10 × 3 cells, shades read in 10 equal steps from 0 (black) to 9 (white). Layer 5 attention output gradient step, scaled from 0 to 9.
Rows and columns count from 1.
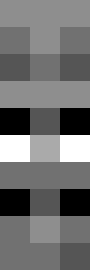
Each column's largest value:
9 6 9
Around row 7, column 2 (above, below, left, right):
6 3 4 4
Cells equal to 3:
5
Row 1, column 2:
5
